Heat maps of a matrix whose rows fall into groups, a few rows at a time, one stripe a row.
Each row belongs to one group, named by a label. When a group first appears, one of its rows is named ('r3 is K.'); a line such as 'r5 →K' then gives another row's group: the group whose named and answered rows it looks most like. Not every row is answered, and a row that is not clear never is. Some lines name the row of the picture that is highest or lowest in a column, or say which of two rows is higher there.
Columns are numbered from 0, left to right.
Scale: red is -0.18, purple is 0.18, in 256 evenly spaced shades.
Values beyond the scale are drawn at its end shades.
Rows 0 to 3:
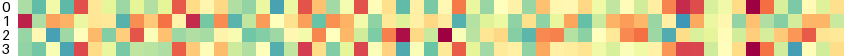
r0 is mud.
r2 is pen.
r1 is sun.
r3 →mud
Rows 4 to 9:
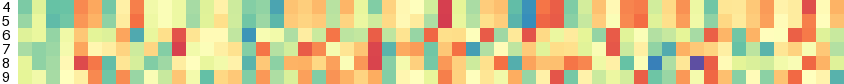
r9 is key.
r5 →pen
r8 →key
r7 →key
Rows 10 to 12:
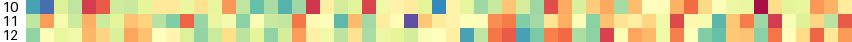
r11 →pen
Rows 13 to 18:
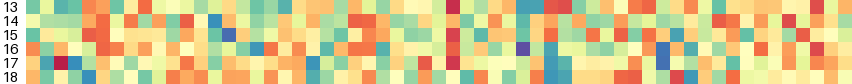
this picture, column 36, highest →13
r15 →key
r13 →pen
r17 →sun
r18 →sun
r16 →sun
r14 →key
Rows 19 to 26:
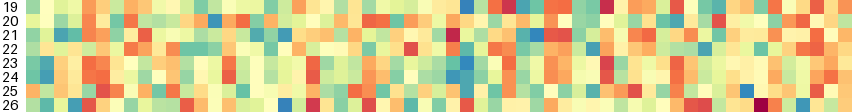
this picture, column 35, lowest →20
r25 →sun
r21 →pen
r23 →mud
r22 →pen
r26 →mud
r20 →key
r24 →mud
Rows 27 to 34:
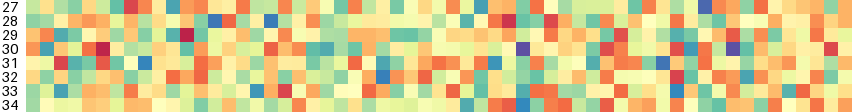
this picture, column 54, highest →33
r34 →pen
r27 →key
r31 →sun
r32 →sun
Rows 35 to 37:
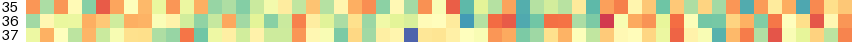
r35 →sun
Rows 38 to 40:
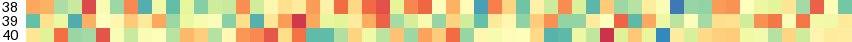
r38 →key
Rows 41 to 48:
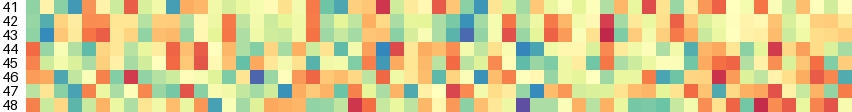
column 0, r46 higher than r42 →No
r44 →sun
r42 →mud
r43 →mud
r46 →key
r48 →sun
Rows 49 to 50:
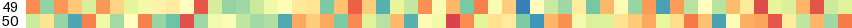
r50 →pen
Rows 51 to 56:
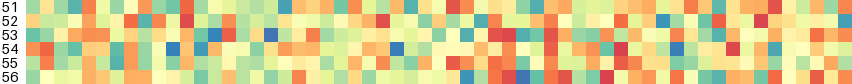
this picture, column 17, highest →53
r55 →key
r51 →pen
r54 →key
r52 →key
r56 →pen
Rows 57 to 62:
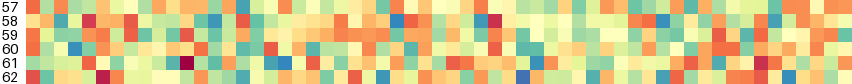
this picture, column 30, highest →57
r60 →sun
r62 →sun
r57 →sun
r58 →key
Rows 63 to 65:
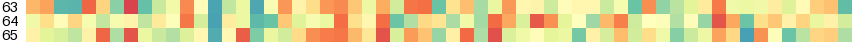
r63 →key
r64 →key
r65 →key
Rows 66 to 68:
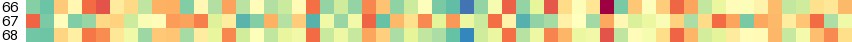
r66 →mud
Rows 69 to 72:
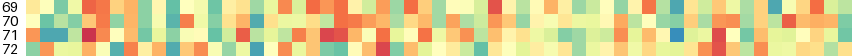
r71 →key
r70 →key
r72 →key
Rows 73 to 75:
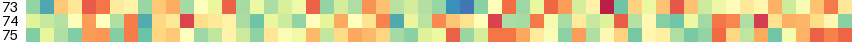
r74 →key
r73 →mud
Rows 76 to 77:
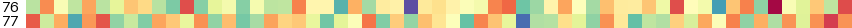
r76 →pen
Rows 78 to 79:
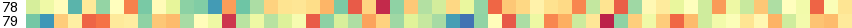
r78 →key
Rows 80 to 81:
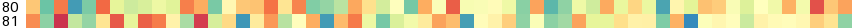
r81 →sun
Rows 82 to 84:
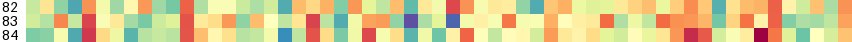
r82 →pen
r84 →mud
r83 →mud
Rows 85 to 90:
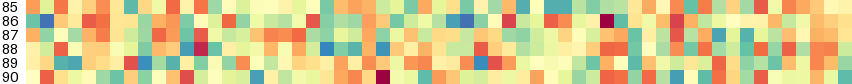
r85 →sun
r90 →key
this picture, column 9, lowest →87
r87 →sun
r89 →key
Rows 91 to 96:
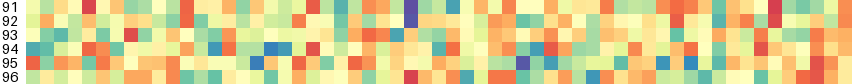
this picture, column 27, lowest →96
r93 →key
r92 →pen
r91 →mud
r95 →sun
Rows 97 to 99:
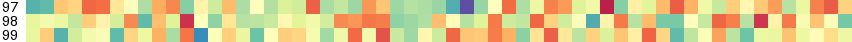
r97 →mud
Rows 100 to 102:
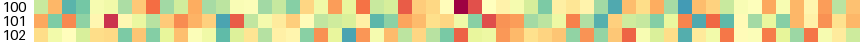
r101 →sun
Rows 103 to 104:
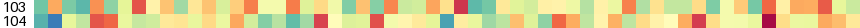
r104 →mud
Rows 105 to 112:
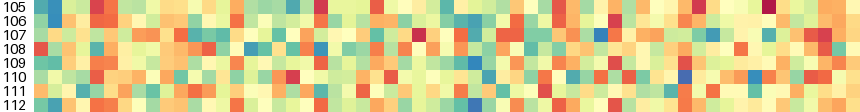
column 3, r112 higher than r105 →No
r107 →pen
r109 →mud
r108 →sun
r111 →sun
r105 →mud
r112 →mud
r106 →mud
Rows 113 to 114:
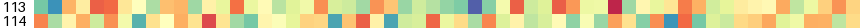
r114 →sun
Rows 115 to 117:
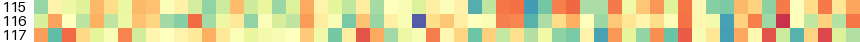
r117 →sun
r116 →pen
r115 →pen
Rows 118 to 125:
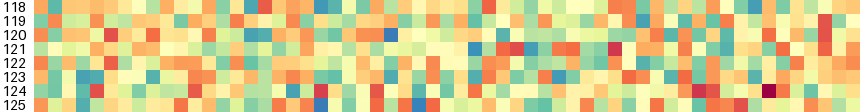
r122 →sun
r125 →sun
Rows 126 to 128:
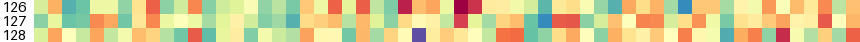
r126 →pen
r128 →pen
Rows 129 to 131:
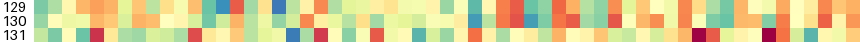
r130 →pen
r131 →mud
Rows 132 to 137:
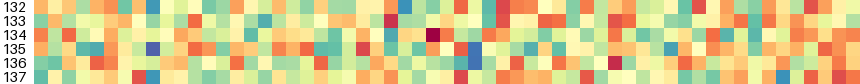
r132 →key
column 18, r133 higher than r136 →No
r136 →mud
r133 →key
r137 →key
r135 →sun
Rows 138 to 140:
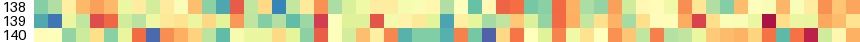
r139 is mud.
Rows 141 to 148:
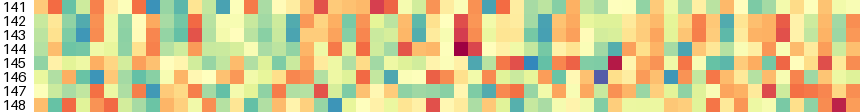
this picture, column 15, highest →148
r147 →key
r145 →pen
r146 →sun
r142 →pen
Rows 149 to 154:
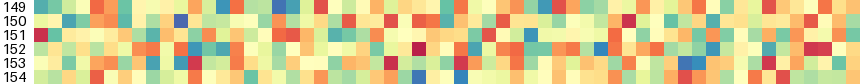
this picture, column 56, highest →154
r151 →sun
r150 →key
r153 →key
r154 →mud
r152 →pen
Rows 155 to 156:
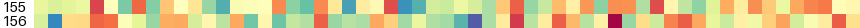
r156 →mud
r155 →key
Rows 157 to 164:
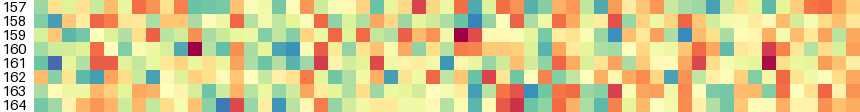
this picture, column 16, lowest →164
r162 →sun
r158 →mud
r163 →pen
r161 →mud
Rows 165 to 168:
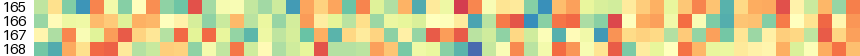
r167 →sun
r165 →pen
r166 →pen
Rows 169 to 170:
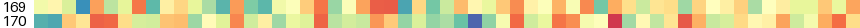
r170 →mud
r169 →key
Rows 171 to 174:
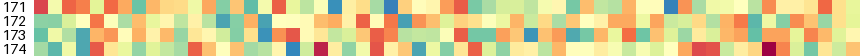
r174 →mud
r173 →key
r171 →sun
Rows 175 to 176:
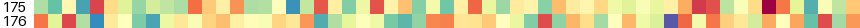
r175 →mud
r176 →sun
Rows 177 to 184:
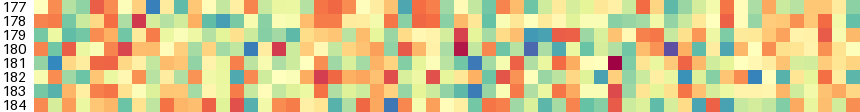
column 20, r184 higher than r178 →Yes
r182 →key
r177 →key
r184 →sun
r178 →key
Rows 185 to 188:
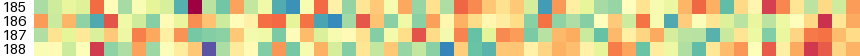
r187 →pen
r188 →key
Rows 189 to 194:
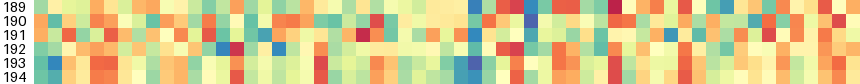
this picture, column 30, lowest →191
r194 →mud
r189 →pen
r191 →sun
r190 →sun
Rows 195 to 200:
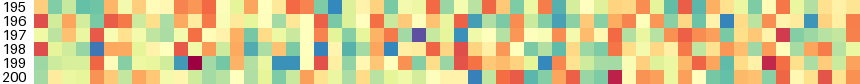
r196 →sun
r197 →mud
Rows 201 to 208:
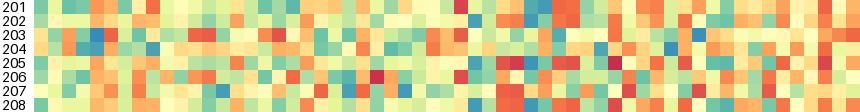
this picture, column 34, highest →203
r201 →pen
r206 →key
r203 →sun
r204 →sun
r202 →pen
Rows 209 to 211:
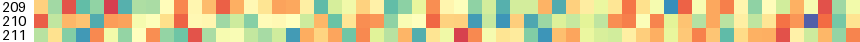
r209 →sun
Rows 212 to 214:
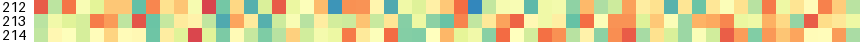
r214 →key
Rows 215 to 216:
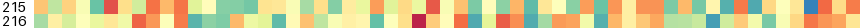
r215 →sun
